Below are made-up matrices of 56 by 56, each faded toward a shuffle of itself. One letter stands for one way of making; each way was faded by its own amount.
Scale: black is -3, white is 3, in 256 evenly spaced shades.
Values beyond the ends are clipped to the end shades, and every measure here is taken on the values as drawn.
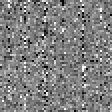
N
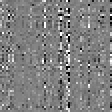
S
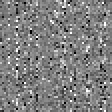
N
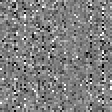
N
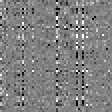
S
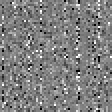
N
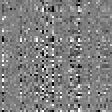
S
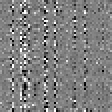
S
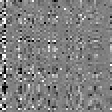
S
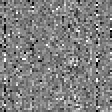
N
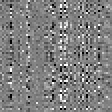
S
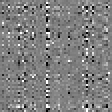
S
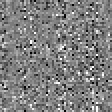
N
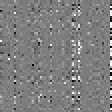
S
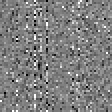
N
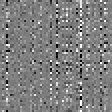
S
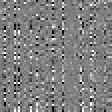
S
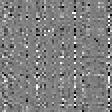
S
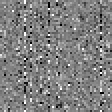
N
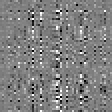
S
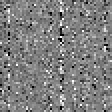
N
